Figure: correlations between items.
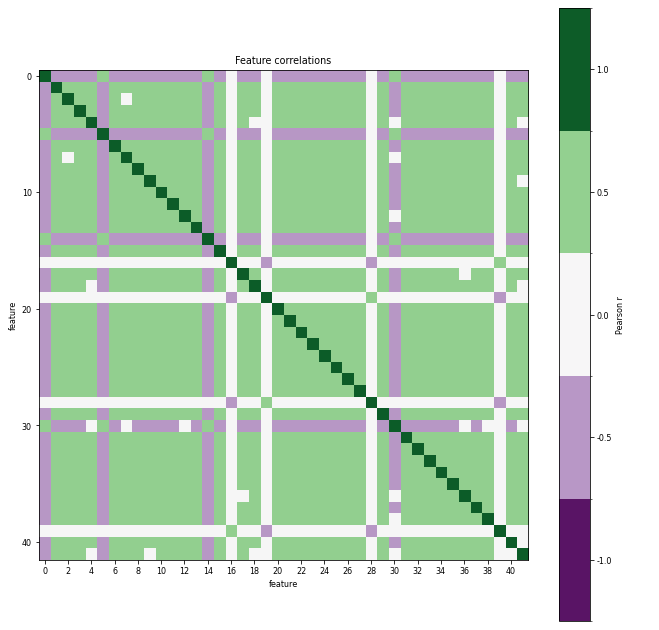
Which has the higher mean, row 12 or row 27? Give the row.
12
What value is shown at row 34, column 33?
0.5
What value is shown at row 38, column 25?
0.5
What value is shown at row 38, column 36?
0.5
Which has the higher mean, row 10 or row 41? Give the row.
10
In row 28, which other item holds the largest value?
19
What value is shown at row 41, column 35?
0.5
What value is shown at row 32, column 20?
0.5
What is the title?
Feature correlations
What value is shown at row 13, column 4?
0.5
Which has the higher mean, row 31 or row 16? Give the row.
31
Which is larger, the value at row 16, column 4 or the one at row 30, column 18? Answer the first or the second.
the first
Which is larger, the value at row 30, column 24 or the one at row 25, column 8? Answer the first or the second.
the second
